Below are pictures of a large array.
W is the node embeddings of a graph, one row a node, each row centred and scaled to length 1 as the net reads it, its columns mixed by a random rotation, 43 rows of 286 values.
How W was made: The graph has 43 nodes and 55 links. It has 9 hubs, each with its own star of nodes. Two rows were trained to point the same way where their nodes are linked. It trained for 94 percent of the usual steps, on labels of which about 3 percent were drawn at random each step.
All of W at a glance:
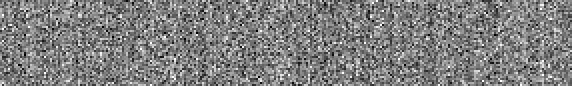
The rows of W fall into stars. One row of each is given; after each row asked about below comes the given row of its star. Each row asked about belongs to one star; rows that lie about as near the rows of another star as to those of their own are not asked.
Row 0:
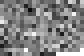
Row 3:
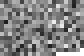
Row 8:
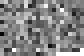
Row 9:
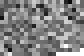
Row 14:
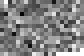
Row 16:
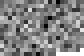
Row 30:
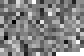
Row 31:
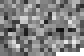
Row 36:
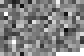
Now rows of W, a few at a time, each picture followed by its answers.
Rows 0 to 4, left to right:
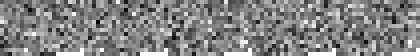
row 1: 30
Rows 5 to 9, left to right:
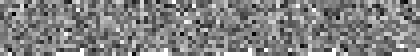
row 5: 9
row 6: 31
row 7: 8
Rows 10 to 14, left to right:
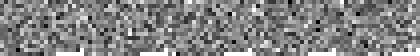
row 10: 16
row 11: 36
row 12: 30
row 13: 36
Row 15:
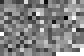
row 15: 0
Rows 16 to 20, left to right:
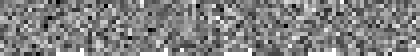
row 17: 36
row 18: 0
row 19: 9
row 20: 14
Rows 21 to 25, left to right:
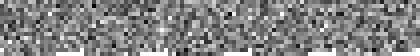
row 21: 30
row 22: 31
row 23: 16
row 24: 3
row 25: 14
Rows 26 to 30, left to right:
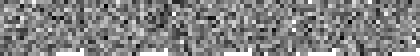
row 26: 31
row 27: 36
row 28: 16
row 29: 31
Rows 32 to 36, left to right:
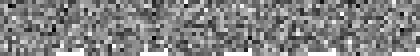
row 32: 3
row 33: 3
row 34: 16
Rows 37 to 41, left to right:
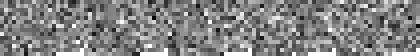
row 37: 3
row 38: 9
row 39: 0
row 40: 31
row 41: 8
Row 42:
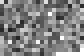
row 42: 16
